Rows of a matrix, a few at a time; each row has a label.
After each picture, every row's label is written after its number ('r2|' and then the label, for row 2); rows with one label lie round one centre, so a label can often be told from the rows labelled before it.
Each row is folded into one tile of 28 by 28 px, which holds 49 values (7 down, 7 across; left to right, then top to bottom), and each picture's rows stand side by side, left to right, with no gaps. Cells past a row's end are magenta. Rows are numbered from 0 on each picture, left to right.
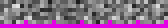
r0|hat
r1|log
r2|log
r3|hat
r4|hat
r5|hat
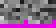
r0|log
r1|log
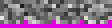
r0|hat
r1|log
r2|log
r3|hat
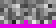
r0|hat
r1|hat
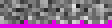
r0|log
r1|log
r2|hat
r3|hat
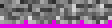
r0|log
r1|log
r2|hat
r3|hat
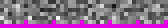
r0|hat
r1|log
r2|log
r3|hat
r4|log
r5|hat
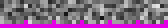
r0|log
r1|log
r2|log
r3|hat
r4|log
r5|hat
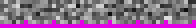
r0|hat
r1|log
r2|hat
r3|hat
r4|log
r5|hat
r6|log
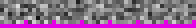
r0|hat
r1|hat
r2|log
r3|hat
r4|log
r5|hat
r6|hat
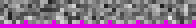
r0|hat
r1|log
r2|hat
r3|hat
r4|hat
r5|hat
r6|hat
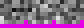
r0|log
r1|hat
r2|log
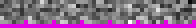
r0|log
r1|log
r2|hat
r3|log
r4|hat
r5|hat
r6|log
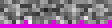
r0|hat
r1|log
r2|hat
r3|hat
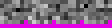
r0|log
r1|hat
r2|log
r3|log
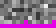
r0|log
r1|hat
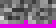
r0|log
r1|log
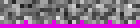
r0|hat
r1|log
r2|hat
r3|hat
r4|hat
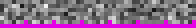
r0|hat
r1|hat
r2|log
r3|hat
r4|log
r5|log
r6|hat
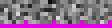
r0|hat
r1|log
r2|hat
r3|hat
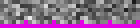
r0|hat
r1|hat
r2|hat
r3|log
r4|log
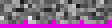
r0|log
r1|log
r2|hat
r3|log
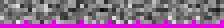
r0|hat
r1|hat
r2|log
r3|log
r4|hat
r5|log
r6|hat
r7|log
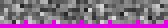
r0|hat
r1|log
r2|log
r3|hat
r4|log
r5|hat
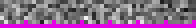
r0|hat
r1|hat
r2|log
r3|hat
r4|hat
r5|log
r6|log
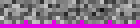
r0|hat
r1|hat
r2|log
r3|log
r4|hat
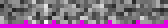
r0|log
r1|hat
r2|hat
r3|hat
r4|log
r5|log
